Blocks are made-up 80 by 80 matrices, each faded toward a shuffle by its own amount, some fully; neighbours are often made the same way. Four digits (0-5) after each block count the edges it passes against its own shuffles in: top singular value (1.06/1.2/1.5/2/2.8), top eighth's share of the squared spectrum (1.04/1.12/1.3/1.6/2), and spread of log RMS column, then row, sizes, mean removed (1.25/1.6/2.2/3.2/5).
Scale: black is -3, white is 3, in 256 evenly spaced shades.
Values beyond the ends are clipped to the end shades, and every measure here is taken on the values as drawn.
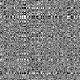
5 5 3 3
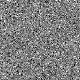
3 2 1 1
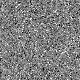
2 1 0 0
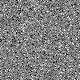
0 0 0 0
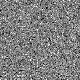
3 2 0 0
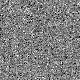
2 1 0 0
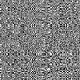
4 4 3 3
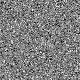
0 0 0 0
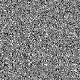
3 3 1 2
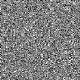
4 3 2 1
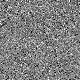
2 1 0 0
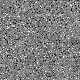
2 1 0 0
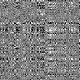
5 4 3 3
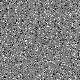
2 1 0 0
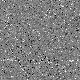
1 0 0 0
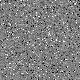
0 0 0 0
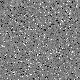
0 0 0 0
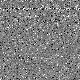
2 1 0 2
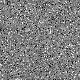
0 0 0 1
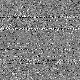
2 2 0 3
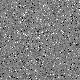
0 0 0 0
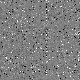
2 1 1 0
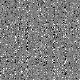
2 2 3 2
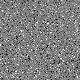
2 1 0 0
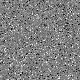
0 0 0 0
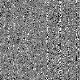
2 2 3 0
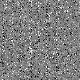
1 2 2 0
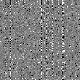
4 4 3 1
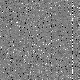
3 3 2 0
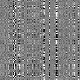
5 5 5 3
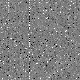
3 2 1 0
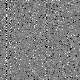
4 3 2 0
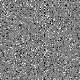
3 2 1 1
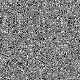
3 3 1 2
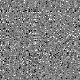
4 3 2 2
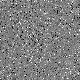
2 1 0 0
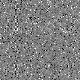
3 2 1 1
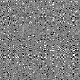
4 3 2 2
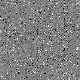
3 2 1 1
